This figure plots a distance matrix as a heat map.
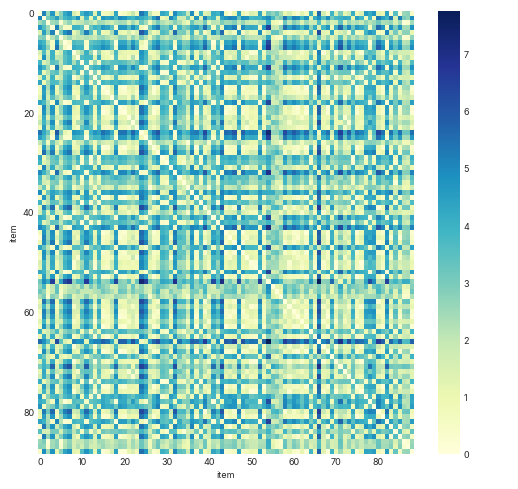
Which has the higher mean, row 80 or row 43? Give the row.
43
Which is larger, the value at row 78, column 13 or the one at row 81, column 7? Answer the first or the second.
the second
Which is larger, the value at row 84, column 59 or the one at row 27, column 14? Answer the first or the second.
the second
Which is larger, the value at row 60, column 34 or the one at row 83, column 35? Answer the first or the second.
the first
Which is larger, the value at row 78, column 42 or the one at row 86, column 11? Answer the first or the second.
the first
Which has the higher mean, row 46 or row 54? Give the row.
54
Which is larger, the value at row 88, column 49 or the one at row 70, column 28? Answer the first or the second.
the second
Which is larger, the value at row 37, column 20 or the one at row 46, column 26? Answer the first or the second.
the second
